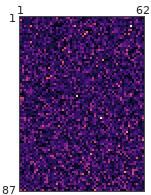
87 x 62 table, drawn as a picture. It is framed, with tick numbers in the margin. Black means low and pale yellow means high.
Stripes: none. Grain: fine. Histogram: skewed, a long tail of high values. Seam: none. Average level on the scale: 20%. Slope: none.
